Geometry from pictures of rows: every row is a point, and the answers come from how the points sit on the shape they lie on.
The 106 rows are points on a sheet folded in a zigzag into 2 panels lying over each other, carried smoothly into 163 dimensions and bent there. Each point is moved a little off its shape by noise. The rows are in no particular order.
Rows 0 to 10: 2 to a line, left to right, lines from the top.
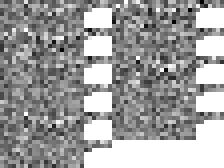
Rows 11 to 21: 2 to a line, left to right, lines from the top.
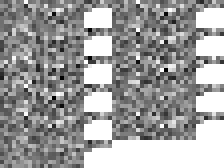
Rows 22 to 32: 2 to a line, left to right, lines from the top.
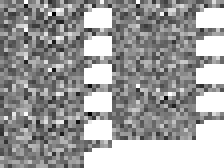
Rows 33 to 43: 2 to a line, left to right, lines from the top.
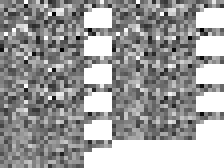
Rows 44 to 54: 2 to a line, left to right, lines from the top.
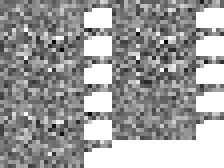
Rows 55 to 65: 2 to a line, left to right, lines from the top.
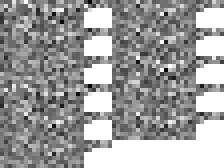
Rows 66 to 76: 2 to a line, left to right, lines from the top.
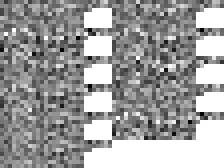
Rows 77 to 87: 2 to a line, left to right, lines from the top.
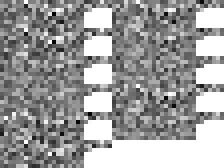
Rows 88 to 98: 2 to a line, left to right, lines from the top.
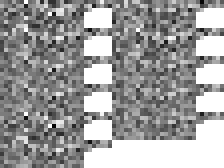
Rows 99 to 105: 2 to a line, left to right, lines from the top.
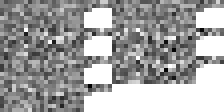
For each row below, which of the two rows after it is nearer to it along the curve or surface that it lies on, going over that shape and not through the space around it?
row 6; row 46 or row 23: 23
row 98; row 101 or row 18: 101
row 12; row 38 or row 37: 37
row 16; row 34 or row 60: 60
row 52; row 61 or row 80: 80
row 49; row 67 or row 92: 67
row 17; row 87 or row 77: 77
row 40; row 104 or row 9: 9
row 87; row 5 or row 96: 5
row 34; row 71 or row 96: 71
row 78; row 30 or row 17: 17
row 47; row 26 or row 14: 26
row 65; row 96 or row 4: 96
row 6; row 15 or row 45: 45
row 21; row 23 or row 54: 23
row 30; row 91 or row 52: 91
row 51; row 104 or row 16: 104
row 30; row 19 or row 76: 19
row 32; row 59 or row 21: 59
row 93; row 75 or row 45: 45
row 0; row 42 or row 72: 42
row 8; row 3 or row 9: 3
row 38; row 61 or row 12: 61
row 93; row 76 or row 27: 27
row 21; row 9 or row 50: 50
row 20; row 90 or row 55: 90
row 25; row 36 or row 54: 36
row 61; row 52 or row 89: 89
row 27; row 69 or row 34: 34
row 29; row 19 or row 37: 37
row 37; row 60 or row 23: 60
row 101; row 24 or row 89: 24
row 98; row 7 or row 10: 7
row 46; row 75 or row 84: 84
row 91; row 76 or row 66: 66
